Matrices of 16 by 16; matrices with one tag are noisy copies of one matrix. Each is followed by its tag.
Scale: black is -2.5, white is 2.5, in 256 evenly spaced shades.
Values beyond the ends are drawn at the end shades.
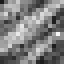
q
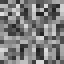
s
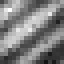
q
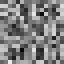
s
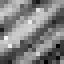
q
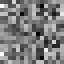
s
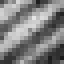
q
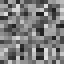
s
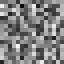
s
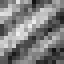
q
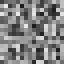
s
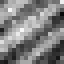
q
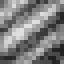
q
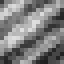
q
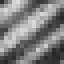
q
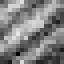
q
